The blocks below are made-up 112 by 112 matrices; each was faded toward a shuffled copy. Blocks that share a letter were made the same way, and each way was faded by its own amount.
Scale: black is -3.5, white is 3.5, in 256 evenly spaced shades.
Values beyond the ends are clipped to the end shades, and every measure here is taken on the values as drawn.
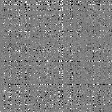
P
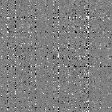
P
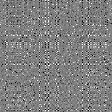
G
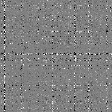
P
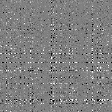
P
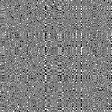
G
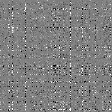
P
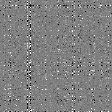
P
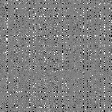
P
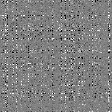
P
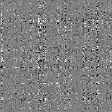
P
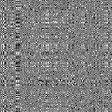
G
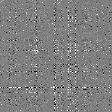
P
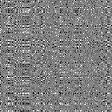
G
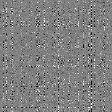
P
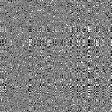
G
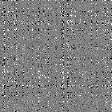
P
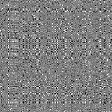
G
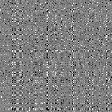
G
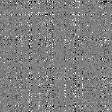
P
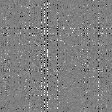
P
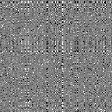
G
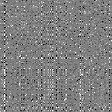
G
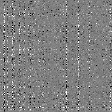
P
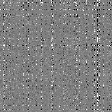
P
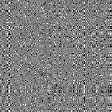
G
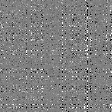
P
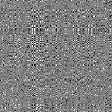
G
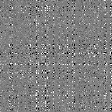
P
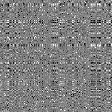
G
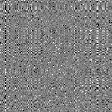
G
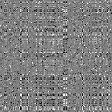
G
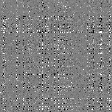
P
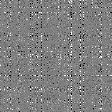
P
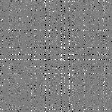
P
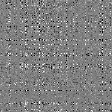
P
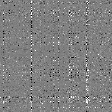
P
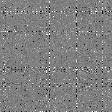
P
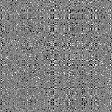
G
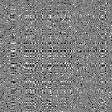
G
